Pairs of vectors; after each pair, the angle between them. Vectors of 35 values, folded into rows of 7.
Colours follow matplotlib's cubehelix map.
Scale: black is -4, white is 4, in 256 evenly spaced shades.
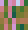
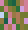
orthogonal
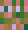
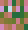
nearly parallel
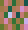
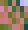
partly opposed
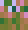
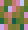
partly aligned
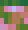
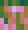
nearly parallel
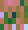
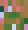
partly aligned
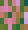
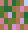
nearly opposite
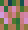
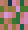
partly aligned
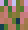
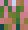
nearly parallel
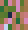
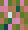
nearly opposite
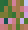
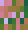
nearly opposite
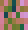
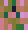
nearly parallel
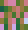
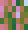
orthogonal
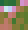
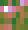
nearly parallel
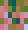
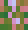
nearly opposite
